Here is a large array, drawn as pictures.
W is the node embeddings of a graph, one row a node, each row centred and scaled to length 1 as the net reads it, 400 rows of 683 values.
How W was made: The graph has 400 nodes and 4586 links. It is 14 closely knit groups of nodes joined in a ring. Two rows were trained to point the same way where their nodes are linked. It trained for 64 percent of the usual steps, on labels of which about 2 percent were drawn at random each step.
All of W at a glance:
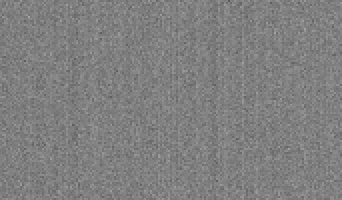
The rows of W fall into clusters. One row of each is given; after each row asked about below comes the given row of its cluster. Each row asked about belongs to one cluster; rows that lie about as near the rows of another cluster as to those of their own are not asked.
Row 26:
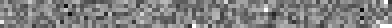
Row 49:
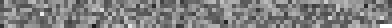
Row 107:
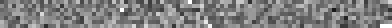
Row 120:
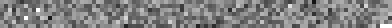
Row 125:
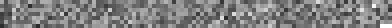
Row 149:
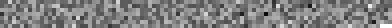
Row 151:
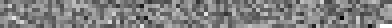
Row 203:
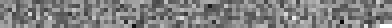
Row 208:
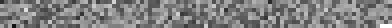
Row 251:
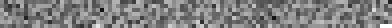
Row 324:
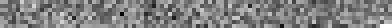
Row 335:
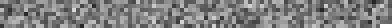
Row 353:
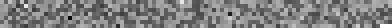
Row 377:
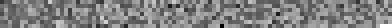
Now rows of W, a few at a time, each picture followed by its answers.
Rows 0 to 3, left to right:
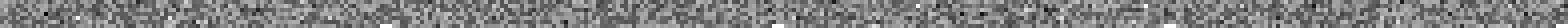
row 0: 353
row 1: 107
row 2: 203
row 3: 353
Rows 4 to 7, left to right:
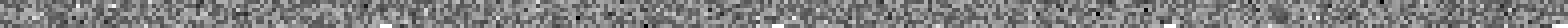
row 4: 149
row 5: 251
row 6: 251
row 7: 324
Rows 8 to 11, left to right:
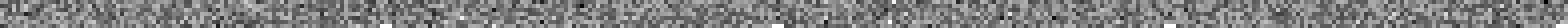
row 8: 324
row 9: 49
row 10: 125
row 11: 324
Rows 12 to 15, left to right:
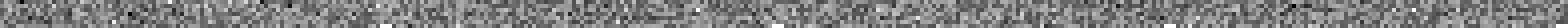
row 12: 120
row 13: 151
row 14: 26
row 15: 335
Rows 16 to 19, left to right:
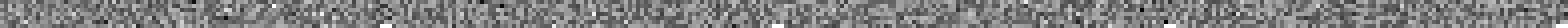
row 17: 151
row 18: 26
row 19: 203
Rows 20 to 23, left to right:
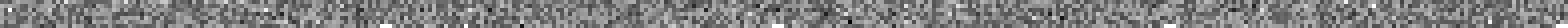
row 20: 26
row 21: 149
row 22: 208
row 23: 324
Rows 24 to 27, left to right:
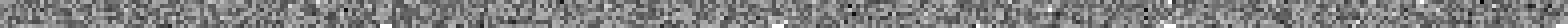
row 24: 120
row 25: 377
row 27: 324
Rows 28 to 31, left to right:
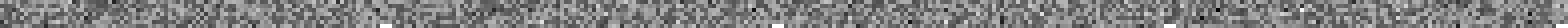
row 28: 125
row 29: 125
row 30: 335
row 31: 120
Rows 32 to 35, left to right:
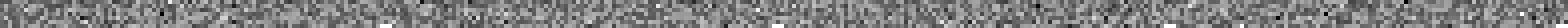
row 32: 377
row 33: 377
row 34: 151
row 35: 26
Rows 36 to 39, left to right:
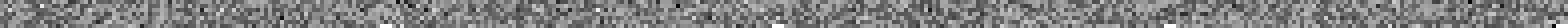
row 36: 208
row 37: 353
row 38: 353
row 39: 324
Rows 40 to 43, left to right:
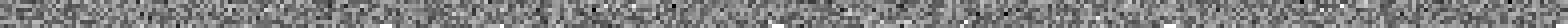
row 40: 251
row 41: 208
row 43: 107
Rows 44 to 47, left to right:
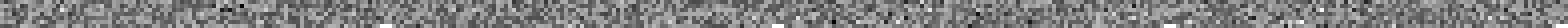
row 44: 26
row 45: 149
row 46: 208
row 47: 208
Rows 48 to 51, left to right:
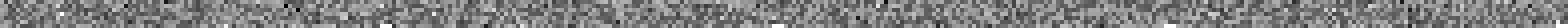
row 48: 353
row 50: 149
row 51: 49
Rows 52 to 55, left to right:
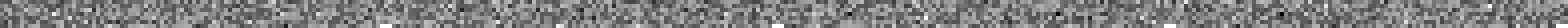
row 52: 377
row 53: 251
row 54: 26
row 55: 353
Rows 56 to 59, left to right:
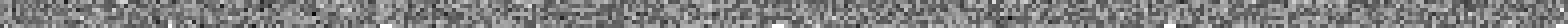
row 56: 120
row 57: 203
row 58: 107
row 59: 26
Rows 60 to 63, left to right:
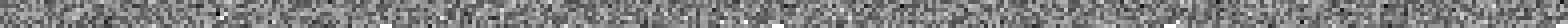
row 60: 149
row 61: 26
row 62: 335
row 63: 203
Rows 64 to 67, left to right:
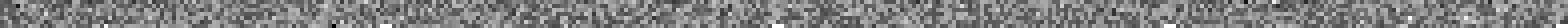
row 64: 377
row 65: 120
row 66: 208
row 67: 120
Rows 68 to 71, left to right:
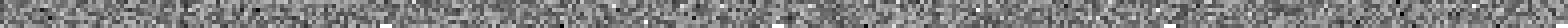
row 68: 49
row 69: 120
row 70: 208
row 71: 125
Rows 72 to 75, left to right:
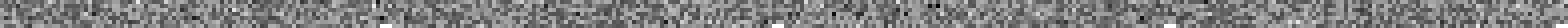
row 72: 251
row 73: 203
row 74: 324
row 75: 208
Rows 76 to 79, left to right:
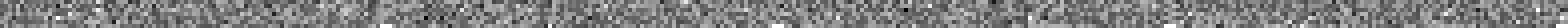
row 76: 120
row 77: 208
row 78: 107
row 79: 107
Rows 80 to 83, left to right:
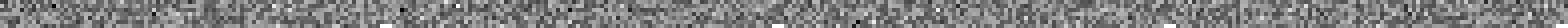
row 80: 107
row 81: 353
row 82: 149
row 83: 151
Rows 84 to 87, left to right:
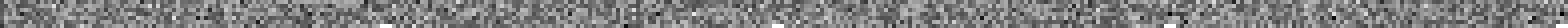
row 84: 49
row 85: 149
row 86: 324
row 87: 324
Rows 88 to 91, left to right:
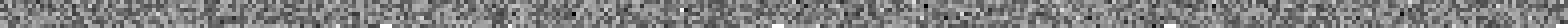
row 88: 107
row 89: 324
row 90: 203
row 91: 149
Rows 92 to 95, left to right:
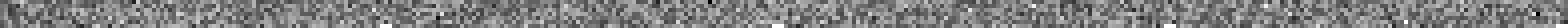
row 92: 377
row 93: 125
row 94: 26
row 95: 49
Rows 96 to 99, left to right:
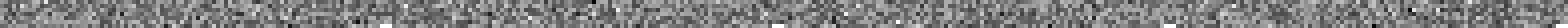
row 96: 324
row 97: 49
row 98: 208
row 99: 324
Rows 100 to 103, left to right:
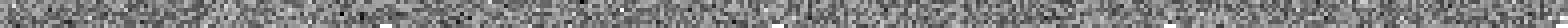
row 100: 353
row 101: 208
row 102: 151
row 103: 107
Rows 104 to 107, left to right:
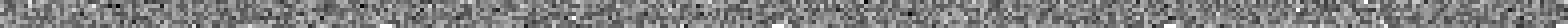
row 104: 151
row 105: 203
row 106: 107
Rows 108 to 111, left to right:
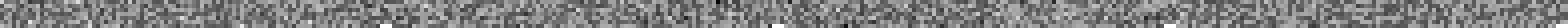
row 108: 203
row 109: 26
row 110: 353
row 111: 203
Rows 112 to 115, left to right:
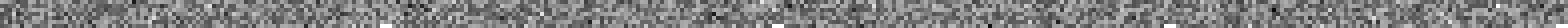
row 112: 125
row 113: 353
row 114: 251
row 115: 149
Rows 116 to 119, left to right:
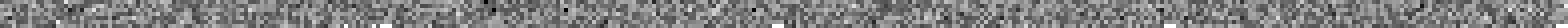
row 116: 26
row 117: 125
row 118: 125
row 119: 120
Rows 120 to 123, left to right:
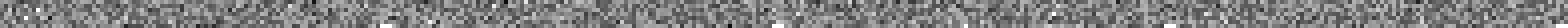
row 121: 107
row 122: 107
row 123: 251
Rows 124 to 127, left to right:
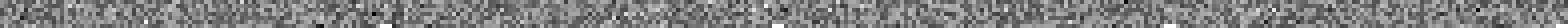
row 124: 151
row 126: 151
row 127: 149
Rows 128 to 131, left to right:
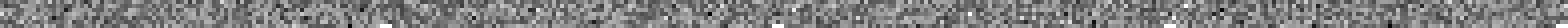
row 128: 149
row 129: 377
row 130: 26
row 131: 203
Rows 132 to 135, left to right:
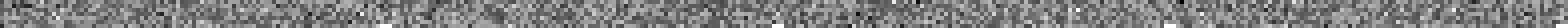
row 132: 49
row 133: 324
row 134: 125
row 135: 107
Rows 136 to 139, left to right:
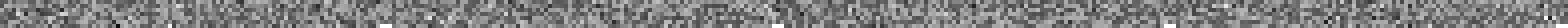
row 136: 208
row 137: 49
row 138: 377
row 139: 49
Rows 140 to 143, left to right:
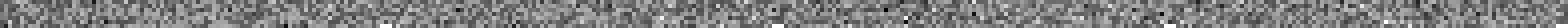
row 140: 377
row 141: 335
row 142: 120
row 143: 335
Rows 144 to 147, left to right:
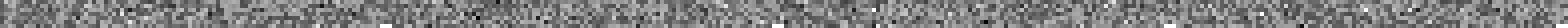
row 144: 49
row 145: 125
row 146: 377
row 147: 120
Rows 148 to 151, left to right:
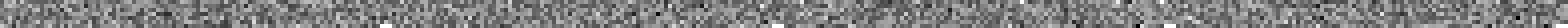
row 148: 203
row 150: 125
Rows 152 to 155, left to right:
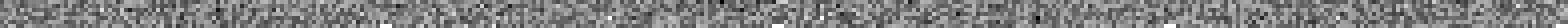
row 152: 49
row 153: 335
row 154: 203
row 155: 151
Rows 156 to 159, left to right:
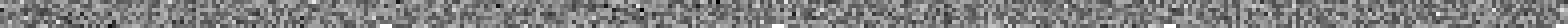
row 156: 208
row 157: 26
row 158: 251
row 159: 151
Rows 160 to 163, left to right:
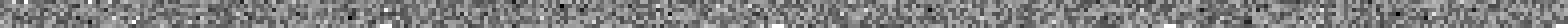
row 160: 203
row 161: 377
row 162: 149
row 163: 208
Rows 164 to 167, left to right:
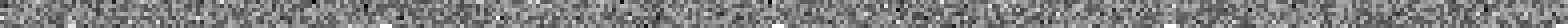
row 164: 149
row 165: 251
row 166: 120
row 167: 208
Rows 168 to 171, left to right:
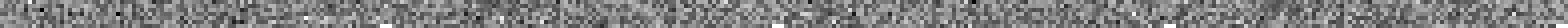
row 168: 151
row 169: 125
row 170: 208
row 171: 125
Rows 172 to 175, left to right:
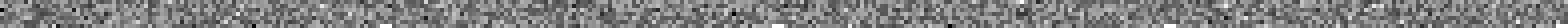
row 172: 208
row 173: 49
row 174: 149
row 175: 49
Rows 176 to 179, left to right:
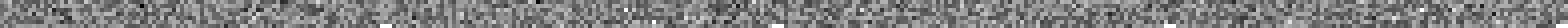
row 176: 120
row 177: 151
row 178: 49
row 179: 203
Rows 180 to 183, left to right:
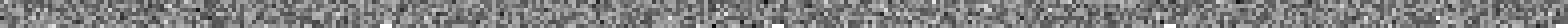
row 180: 107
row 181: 335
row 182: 49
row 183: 335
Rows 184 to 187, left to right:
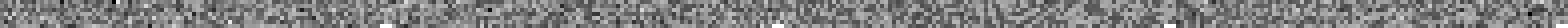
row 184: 107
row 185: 26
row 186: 120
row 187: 377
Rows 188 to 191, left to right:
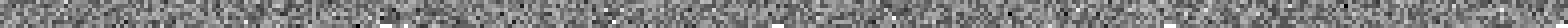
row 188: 335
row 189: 208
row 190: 125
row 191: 149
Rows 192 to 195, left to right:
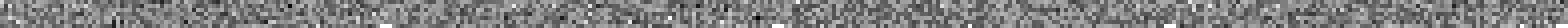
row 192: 151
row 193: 26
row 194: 353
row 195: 26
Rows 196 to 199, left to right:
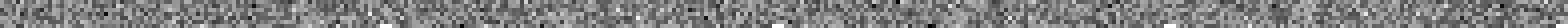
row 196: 151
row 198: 107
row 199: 324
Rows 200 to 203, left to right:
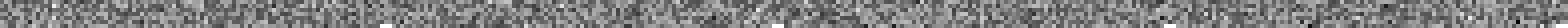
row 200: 107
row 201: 149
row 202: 208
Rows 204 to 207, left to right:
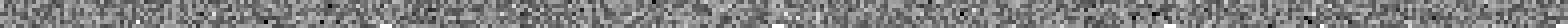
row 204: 151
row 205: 120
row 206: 149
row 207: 203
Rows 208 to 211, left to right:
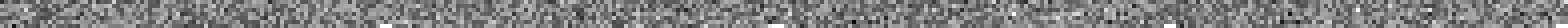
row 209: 251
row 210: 353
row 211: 377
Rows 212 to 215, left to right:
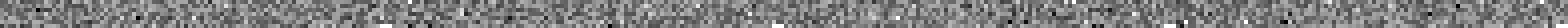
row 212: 251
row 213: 49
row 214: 151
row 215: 377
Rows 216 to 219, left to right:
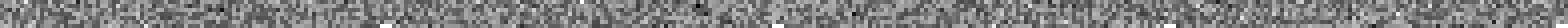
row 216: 203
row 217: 120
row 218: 26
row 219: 377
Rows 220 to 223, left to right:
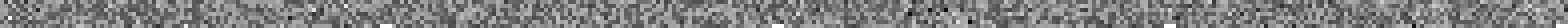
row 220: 353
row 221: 149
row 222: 107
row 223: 125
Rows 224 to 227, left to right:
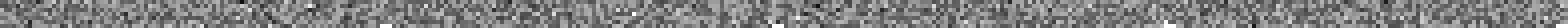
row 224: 251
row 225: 120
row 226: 49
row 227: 107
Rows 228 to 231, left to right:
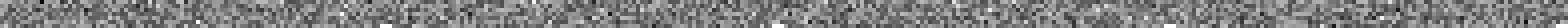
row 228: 353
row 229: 26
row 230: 149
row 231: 203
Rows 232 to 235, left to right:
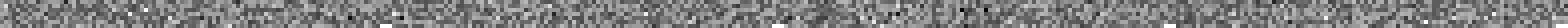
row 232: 353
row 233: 251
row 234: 208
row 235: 377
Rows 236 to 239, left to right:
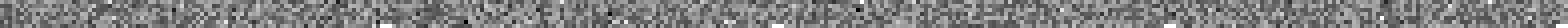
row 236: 125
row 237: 208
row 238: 203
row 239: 107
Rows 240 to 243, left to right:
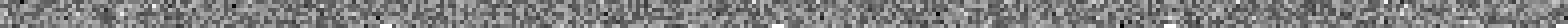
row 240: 324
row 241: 151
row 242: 107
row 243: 353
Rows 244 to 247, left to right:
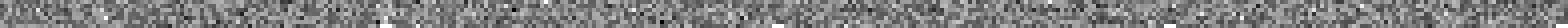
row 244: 120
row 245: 149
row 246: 353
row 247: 335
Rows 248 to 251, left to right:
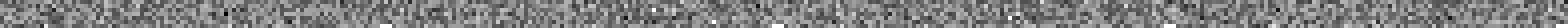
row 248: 149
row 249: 151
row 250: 151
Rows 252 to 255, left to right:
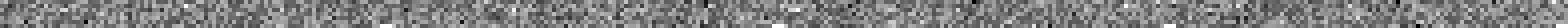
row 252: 335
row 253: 324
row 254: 208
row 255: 125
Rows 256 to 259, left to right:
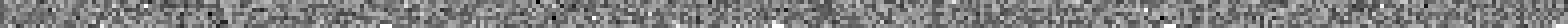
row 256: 49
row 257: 26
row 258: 208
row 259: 26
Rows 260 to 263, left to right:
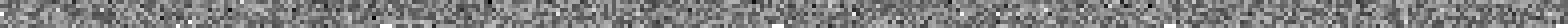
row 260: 324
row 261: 251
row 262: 125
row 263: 49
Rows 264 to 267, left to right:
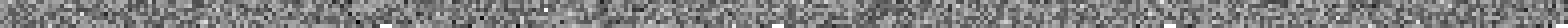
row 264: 353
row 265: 107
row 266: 125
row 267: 26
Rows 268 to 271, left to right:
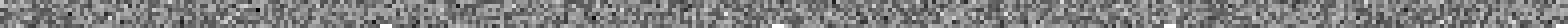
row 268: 208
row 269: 26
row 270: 107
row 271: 208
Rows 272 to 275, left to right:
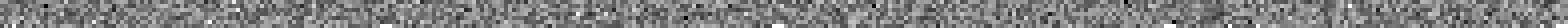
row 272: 335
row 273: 203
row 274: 149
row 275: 208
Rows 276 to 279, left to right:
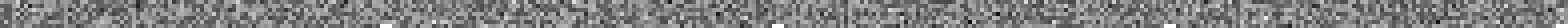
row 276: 125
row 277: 107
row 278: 151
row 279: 151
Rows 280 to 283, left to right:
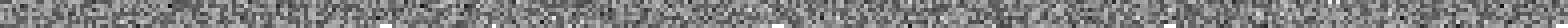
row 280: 26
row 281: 49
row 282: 107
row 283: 377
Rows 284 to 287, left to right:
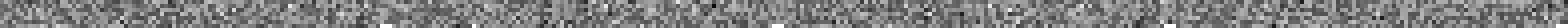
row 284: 120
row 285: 208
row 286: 120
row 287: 49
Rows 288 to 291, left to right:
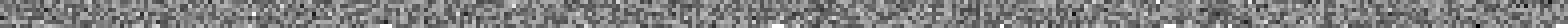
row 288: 251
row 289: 26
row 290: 208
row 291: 208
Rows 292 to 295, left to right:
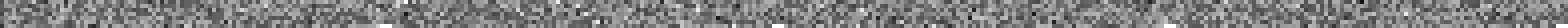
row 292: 49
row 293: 353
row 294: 149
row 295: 353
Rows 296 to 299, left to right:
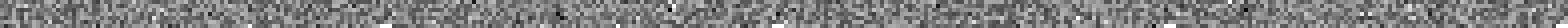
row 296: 251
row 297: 251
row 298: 203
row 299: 251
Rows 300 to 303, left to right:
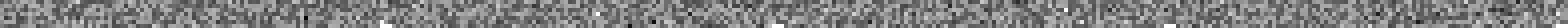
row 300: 26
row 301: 149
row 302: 335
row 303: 151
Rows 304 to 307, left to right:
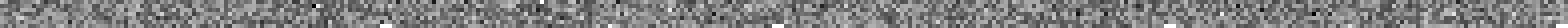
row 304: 324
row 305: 353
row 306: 324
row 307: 107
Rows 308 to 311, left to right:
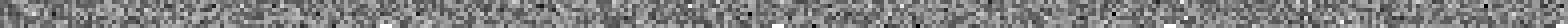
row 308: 377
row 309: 107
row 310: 335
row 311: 107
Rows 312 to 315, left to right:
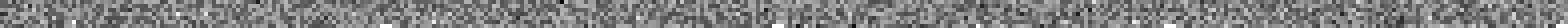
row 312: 149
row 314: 26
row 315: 107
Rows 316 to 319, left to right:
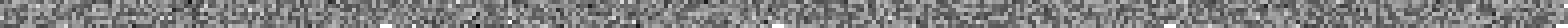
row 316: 26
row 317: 149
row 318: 203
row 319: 120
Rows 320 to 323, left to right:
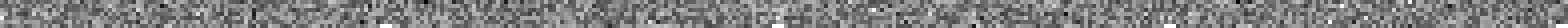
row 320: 251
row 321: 107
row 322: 26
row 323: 335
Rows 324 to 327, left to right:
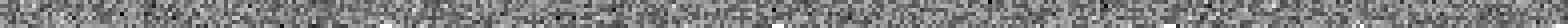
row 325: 203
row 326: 335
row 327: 49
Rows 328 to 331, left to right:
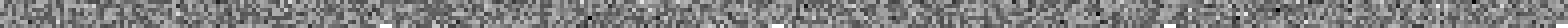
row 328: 151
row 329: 208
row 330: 120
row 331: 125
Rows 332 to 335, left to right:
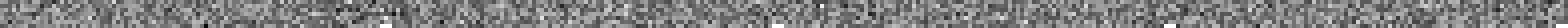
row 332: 324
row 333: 377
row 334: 203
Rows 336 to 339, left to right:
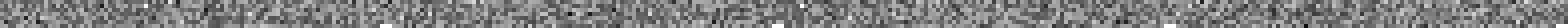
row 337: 203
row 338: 377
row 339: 353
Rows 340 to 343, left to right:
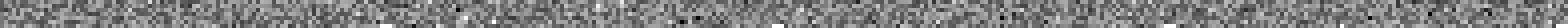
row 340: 49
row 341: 149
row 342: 335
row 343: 251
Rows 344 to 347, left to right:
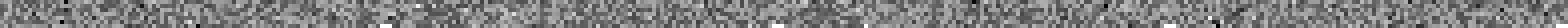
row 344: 120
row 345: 208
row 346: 208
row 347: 149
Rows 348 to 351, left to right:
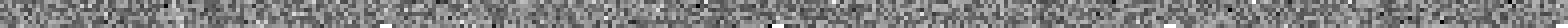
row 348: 107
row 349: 324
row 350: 251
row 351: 107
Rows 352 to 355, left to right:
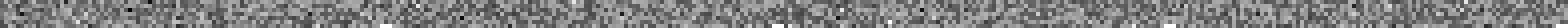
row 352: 49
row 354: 377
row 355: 151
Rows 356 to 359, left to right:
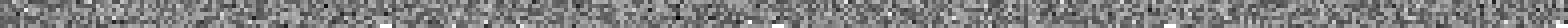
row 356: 377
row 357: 49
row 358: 107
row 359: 26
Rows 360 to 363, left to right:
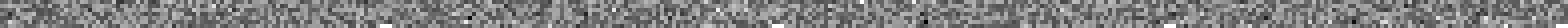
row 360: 208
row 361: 208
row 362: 203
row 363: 335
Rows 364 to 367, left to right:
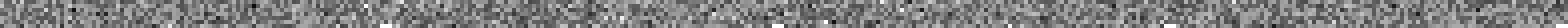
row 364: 151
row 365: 353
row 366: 251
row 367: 149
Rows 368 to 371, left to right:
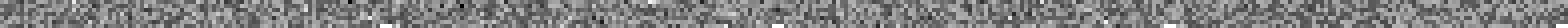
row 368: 335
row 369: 353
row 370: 151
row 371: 353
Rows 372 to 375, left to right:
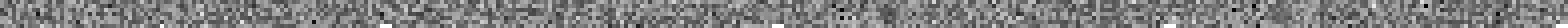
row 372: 151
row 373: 49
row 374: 324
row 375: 324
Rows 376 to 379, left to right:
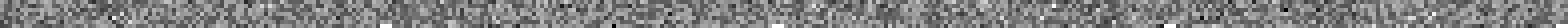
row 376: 125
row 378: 324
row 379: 120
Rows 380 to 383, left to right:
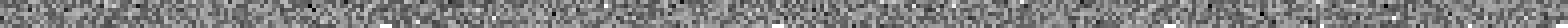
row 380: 149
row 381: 377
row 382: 149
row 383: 203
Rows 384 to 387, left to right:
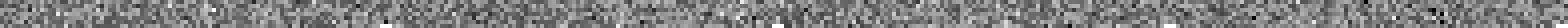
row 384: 149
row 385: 353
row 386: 377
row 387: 208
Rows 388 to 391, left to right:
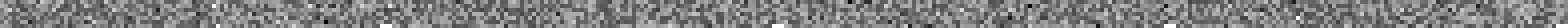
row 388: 353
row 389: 107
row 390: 107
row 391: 120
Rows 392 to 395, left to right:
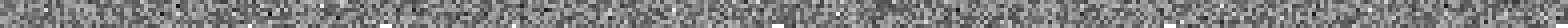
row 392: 151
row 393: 335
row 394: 125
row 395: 335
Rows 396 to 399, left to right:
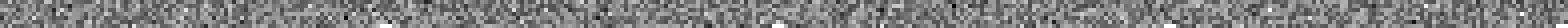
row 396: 149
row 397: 107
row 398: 149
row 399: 26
